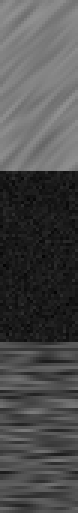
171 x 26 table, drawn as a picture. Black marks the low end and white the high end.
The table splits into 3 rows of 1 panel. Panel 1,1: middling, slanting up to the right, faint in contrast. Panel 2,1: very low, fine-grained, faint in contrast. Panel 3,1: low, streaked across.
